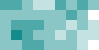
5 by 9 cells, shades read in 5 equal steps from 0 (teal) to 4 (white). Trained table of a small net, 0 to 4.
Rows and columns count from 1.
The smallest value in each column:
1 0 1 1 2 1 1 1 2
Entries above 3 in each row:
0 1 0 0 1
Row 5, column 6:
2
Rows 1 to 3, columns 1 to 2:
1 1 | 2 2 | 2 1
